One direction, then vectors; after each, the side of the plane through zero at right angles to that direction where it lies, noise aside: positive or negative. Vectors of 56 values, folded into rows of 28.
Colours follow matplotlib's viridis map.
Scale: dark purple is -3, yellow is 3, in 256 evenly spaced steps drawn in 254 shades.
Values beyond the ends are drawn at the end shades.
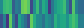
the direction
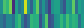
positive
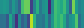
positive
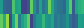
negative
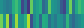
negative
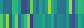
negative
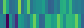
positive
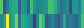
negative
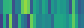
positive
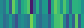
positive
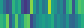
negative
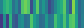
positive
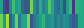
negative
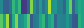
negative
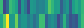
negative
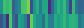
positive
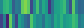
positive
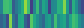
positive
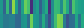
positive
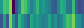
positive
